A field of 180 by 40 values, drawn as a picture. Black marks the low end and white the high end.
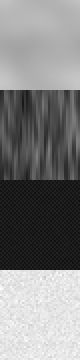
It is made of 4 by 1 panels. Panel 1,1: high, smooth, faint in contrast. Panel 2,1: low, streaked downward. Panel 3,1: very low, checkered, faint in contrast. Panel 4,1: very high, fine-grained, faint in contrast.
